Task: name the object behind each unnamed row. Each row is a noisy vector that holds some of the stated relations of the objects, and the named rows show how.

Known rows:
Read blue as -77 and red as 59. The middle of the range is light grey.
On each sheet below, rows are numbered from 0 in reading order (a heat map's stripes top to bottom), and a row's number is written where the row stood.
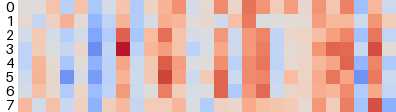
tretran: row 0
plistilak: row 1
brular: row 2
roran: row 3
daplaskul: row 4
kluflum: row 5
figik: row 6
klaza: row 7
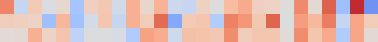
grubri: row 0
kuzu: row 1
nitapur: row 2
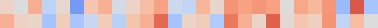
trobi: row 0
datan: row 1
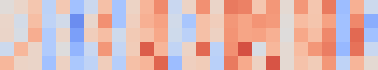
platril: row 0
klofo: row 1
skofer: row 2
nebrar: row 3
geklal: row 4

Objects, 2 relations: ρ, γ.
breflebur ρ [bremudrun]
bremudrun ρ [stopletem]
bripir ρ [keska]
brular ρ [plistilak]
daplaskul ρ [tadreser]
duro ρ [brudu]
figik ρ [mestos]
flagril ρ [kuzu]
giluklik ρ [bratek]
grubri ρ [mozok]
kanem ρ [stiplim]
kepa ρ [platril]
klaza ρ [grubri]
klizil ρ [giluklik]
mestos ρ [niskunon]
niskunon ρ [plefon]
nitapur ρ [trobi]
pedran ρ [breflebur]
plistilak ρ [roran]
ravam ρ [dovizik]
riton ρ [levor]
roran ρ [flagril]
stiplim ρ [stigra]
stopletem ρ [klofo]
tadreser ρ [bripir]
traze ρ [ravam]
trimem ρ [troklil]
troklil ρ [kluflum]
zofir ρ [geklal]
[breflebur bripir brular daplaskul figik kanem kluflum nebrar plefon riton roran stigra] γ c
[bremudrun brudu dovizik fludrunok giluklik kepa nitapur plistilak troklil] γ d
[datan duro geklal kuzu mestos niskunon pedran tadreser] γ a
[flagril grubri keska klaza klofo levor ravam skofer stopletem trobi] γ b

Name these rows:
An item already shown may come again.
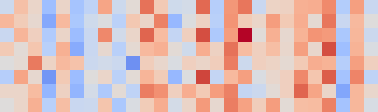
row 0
figik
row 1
pedran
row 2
plefon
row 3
traze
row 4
giluklik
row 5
breflebur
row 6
troklil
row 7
bratek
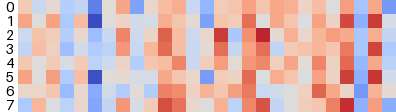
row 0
stopletem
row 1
ravam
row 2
plefon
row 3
kanem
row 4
mozok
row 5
ravam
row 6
troklil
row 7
bripir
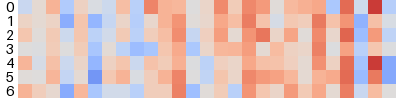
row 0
stiplim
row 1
trimem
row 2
mozok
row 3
bremudrun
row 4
klaza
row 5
keska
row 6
pedran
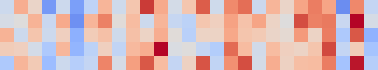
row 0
kluflum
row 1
flagril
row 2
klaza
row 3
tadreser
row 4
stigra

